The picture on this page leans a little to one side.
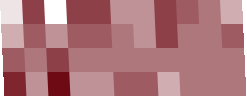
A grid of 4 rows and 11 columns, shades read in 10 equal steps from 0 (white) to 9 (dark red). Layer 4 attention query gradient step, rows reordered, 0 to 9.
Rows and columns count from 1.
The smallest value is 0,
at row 1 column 3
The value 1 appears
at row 1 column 1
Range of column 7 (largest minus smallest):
2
